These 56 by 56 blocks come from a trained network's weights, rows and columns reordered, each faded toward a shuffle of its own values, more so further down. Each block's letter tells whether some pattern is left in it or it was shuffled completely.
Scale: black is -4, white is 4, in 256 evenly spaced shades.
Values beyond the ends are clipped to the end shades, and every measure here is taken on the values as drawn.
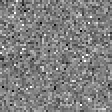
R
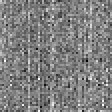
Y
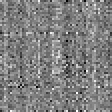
Y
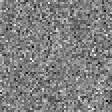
R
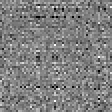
Y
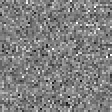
R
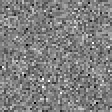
R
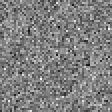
R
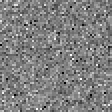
R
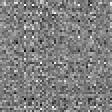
Y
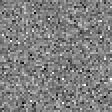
R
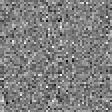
Y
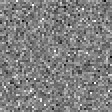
R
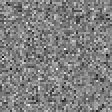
R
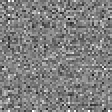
Y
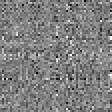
Y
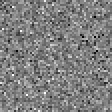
R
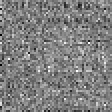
Y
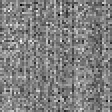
Y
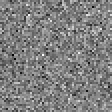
R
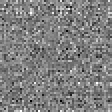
Y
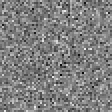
R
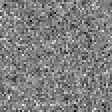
R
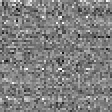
Y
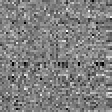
Y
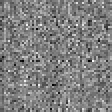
Y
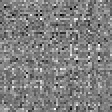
Y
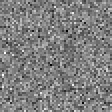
R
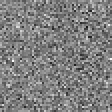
Y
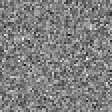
R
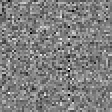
Y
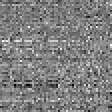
Y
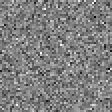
R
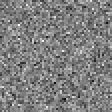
R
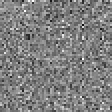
Y
